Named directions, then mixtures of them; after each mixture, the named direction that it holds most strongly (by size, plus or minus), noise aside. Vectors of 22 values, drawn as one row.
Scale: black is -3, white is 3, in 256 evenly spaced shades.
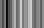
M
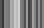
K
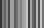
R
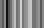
M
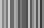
R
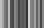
R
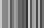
R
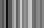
M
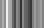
M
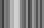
K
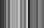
K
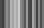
K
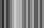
K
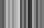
K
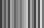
R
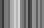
K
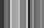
K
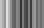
M
